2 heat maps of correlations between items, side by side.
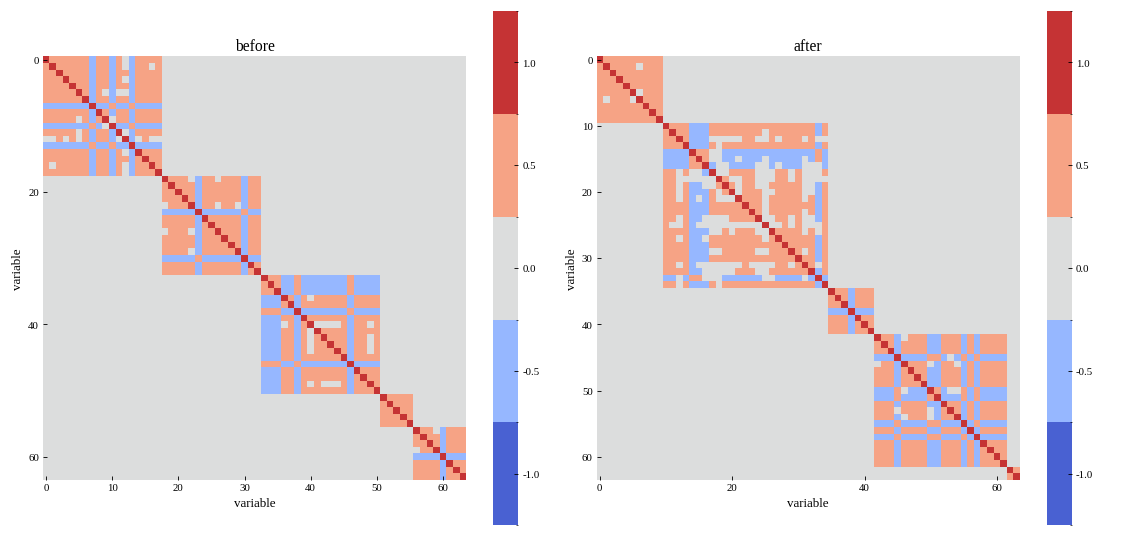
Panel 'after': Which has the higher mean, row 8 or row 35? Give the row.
8
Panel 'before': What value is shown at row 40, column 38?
-0.5
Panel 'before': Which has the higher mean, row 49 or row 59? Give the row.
59
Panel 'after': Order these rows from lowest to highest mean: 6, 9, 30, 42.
6, 42, 9, 30
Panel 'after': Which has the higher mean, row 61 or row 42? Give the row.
61
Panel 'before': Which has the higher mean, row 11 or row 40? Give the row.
11
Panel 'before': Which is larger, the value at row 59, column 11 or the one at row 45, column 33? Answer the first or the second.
the first
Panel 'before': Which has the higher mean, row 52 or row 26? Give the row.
26
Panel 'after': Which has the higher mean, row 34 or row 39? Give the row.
34
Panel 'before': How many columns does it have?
64
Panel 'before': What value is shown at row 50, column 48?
0.5
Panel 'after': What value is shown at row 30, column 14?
-0.5
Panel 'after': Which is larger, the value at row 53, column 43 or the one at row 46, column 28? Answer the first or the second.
the first
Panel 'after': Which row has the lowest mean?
14
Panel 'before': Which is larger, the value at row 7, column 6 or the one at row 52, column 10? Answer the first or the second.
the second
